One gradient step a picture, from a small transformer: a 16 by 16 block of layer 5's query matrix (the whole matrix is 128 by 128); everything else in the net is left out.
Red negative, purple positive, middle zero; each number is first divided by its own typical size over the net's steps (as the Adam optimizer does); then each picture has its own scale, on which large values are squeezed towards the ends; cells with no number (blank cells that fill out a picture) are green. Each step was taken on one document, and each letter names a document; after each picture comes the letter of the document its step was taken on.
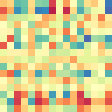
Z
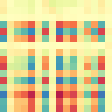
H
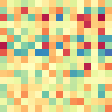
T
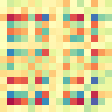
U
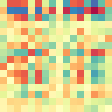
U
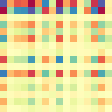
H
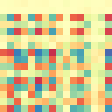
Z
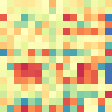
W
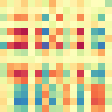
W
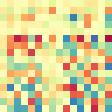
W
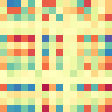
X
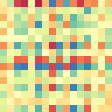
Z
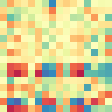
W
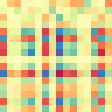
H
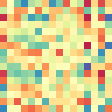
T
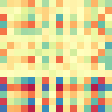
H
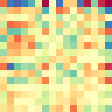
X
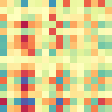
T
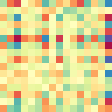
X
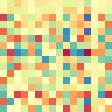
Z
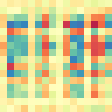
U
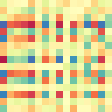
H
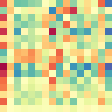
T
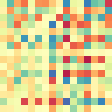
Z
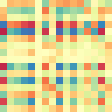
H
